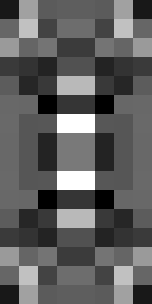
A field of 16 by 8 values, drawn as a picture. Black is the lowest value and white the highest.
There is no overall slope. The ninth with the highest average is the centre. The centre is the roughest part. It mirrors both left to right and top to bottom. No seam splits the table.
